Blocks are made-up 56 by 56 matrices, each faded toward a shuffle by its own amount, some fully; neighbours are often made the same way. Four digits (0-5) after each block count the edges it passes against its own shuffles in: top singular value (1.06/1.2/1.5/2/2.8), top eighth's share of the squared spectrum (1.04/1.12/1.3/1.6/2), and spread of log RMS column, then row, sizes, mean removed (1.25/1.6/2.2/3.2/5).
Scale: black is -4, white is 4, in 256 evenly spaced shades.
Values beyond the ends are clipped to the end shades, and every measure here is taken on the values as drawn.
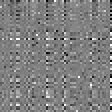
5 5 3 3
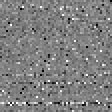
2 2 0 2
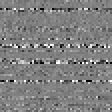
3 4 0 4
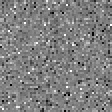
2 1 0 0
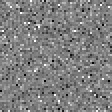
1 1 0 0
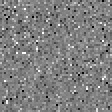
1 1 0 0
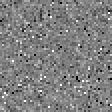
2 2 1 0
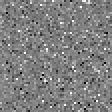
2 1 0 0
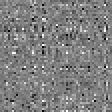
4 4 3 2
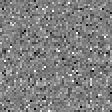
3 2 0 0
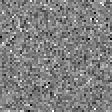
0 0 0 0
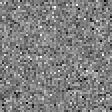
0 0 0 0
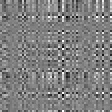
5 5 4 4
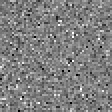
0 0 0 0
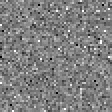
0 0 0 0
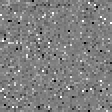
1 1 0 0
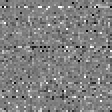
2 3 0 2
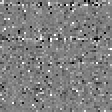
2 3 1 2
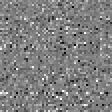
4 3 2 2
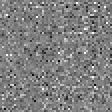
3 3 1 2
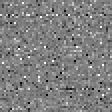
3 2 0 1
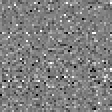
3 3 1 2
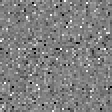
3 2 0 1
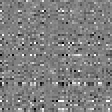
4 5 2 3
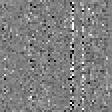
3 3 2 0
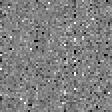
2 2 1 0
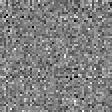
3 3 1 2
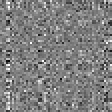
4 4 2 3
